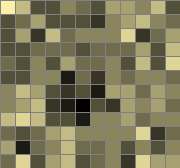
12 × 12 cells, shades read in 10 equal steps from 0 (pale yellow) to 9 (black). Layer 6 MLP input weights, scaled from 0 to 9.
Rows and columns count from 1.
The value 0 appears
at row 1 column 1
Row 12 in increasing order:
1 1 2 3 3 3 4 5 5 6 6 7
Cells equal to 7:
9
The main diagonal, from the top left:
0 5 7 5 3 5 8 7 3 1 6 3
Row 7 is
4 2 3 6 7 6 8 3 3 5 3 4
